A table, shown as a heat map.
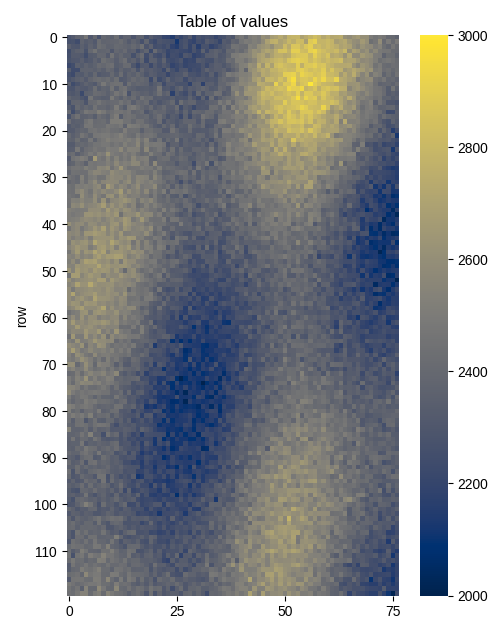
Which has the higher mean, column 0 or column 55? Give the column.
55
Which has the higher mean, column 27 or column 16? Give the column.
16
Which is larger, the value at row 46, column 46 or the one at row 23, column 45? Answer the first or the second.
the second
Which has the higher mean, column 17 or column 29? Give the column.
17
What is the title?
Table of values
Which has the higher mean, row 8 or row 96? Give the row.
8
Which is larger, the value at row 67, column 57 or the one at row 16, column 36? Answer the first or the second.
the second
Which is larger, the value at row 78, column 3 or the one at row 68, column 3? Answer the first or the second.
the second
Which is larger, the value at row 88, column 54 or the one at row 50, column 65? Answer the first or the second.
the first
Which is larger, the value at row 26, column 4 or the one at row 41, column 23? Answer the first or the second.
the first
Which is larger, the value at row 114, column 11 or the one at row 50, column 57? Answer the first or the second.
the first
